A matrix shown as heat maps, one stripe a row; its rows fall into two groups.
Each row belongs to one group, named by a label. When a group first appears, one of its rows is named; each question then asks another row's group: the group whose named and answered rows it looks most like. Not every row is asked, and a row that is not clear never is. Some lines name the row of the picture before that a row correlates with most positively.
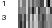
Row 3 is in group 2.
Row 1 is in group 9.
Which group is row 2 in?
2
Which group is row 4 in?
2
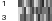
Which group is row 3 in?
9
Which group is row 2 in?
9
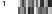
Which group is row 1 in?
9
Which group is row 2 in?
2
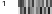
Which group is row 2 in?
9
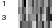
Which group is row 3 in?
9
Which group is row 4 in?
9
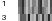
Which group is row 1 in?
2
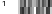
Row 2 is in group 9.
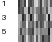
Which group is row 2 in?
2
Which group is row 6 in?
9
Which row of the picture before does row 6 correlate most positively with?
2
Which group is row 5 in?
9
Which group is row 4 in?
9
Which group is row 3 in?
9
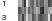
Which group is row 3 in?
2
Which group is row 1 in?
9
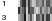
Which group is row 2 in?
2
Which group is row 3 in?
9
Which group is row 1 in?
9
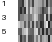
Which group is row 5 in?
2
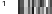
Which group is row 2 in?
2
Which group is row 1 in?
2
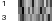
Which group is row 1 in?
2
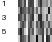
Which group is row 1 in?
2
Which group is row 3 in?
2
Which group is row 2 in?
9
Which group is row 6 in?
9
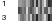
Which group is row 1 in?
9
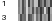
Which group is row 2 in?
9
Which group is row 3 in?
9
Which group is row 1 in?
2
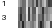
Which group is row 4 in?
2
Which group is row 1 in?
9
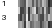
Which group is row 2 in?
9
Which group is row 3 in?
2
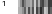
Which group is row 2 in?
9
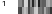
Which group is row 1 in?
2
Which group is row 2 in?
2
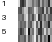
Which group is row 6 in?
9
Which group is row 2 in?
2
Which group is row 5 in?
2
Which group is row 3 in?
2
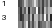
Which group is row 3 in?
2
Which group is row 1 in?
2
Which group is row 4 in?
2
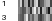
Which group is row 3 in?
2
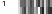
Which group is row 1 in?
9
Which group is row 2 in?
9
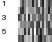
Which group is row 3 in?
2
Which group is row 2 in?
9
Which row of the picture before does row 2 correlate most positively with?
1
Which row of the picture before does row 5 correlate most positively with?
2
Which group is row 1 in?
9
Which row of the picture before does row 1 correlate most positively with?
2
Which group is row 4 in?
9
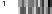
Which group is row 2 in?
9
